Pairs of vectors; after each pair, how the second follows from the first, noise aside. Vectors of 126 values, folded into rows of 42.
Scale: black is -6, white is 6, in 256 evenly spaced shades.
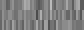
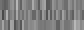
wrapped around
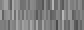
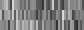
scaled up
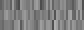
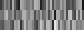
scaled up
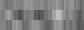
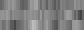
wrapped around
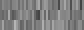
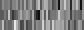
scaled up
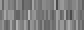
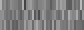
wrapped around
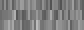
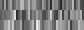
scaled up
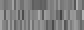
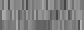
wrapped around
